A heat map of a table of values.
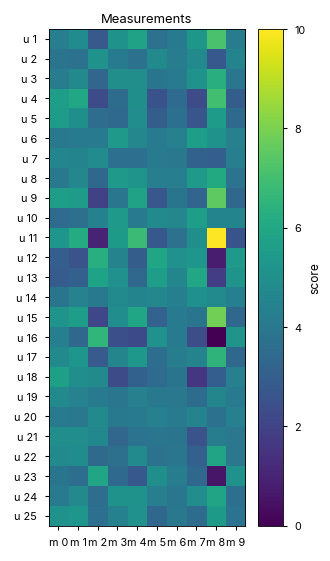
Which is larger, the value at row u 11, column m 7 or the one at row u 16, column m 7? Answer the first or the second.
the first
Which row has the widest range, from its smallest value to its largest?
u 11
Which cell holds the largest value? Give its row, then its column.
u 11, m 8
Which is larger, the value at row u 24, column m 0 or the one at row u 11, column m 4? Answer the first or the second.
the second
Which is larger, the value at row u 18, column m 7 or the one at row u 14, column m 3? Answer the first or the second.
the second
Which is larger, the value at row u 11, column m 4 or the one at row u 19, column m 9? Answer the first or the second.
the first
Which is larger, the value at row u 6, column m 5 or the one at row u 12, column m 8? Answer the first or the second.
the first
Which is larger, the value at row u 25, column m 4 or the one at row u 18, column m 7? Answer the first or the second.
the first
